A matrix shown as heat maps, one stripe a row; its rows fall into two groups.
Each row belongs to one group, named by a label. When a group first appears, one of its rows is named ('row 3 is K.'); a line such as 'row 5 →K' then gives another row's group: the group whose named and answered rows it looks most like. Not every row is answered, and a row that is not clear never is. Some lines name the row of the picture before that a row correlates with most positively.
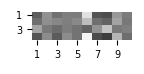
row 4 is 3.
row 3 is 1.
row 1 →3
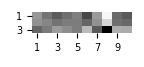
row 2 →1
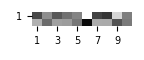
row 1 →3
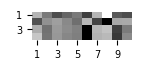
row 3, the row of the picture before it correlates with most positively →2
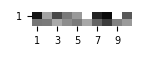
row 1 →3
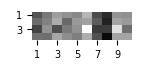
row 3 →3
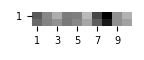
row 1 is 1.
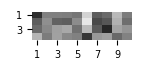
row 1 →3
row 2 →3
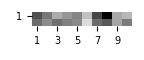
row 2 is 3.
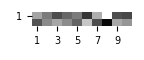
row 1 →1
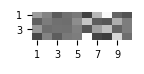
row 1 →1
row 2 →3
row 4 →3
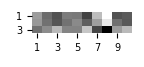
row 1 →1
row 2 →1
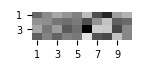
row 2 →1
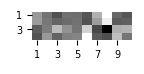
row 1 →1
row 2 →1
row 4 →3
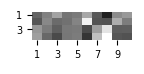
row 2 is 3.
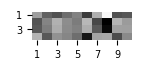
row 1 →1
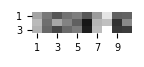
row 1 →1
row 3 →1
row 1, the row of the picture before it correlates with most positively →1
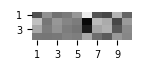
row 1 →3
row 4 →3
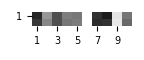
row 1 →3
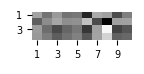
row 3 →1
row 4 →1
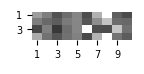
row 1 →1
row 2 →1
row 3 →3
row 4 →1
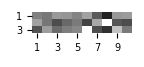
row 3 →3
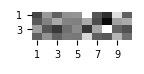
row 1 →3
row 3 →1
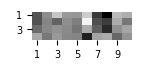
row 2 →3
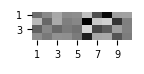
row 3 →3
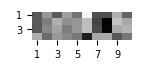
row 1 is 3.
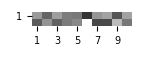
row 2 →3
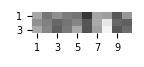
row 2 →1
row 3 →1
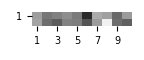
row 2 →1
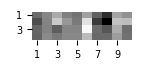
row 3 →3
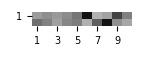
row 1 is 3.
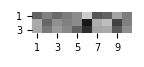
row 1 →3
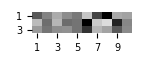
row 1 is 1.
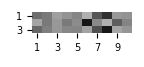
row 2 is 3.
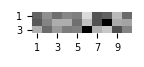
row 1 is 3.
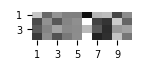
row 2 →3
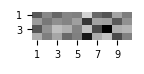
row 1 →3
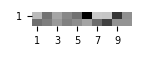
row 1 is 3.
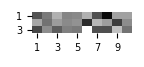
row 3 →3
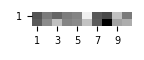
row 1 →3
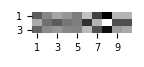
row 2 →1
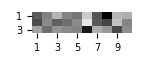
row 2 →3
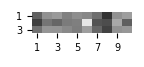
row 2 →3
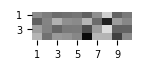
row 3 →1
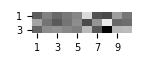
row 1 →3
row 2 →1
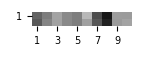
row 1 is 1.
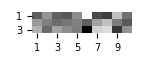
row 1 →3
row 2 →1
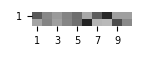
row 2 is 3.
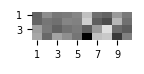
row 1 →3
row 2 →3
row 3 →1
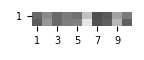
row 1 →3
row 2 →3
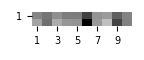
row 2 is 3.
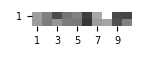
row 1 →1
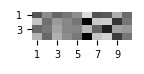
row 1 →3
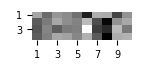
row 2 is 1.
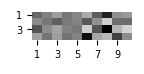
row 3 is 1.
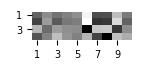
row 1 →3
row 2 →3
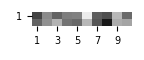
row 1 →3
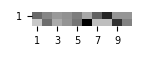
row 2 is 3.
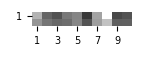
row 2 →1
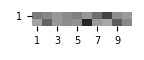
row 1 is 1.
